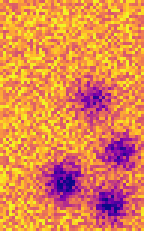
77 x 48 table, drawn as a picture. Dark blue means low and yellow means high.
There are four dips. Neither half mirrors the other. On average the colour sits 70% of the way up the scale. No single row or column stands out from its neighbours.
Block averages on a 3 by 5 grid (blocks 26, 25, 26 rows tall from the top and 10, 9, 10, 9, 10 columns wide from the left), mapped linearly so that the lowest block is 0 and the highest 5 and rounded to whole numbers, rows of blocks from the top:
5 5 5 5 5 | 5 5 3 1 3 | 5 3 0 0 1
